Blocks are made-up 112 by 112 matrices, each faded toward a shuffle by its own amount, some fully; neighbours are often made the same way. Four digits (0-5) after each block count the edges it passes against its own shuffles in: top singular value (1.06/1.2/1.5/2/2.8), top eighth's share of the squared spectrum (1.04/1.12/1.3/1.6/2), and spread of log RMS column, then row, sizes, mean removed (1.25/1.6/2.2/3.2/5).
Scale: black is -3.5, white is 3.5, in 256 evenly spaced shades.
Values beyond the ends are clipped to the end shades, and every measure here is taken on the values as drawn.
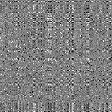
5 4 3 3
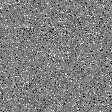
2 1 0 0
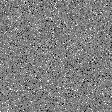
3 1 0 0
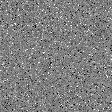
0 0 0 0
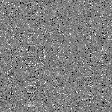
3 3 2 1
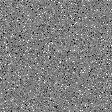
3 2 0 0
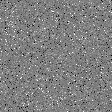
0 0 0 0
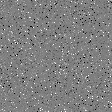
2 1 0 0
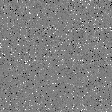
3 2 1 1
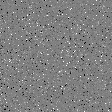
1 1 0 0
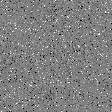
3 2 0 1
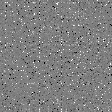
3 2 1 0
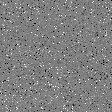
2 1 0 0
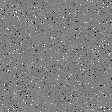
2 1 0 0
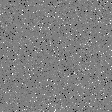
0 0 0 0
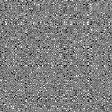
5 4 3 3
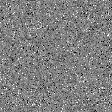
3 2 1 1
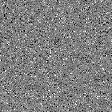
4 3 1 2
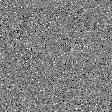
3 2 0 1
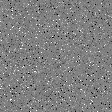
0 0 0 0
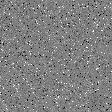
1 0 0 0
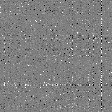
4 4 2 2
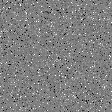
2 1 0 0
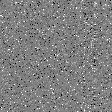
2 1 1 0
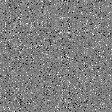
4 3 2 2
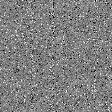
1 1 2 0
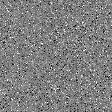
0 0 1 0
